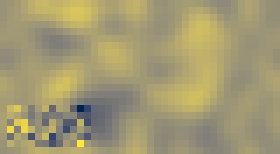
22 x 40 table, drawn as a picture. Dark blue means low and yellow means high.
Odd patch: rougher, in the bottom left. Grain: blotchy. Histogram: skewed, a long tail of low values. Roughest part: bottom left.
